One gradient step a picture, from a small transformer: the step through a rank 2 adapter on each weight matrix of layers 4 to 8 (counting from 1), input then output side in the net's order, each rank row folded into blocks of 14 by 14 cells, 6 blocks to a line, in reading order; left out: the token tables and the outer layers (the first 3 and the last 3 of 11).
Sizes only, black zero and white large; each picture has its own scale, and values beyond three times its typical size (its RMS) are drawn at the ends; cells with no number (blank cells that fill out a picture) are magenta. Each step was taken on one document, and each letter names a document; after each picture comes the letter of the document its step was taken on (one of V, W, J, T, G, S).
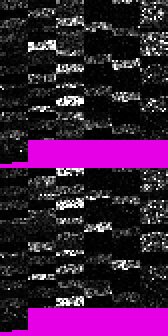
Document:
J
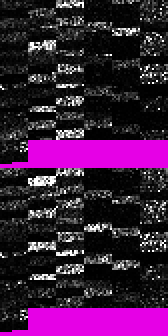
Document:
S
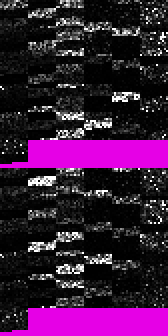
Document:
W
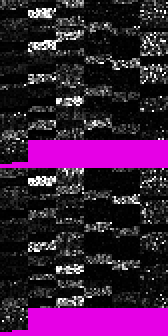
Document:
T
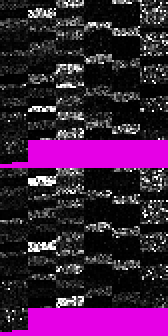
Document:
T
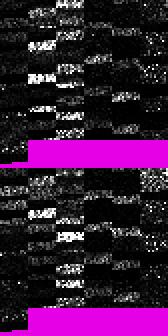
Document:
S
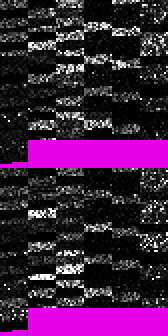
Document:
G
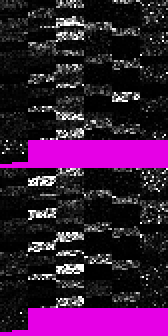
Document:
W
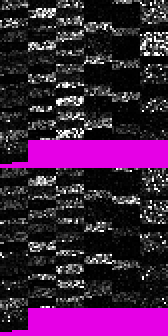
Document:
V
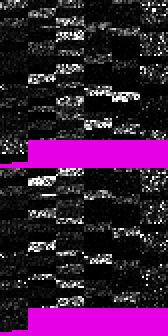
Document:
W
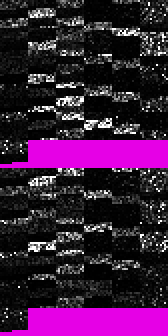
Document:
W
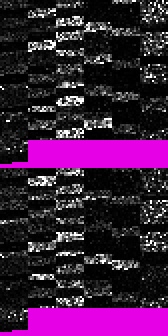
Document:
V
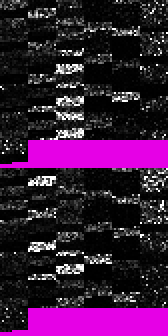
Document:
W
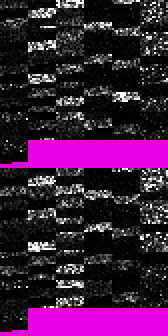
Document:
J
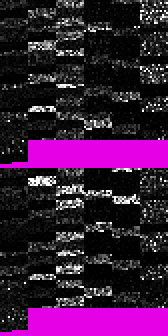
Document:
T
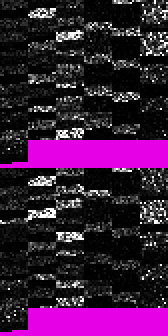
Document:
V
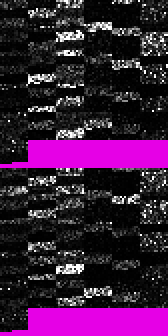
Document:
G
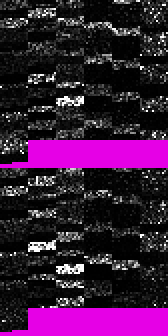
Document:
W
